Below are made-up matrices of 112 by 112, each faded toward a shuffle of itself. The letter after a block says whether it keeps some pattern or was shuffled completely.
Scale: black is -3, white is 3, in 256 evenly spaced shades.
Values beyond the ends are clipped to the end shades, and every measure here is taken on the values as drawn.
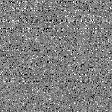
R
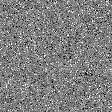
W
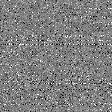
R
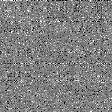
R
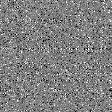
R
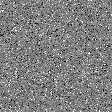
W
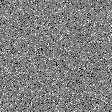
W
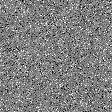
W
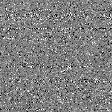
R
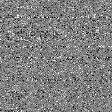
R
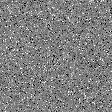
W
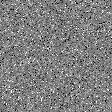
W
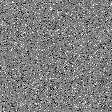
W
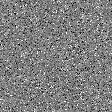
W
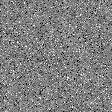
W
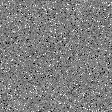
W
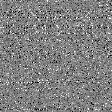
R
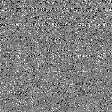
R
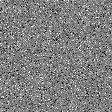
W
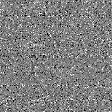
R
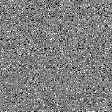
R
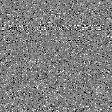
R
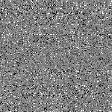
R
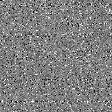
R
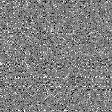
R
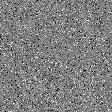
W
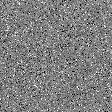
W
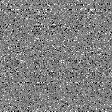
R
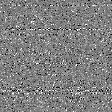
R
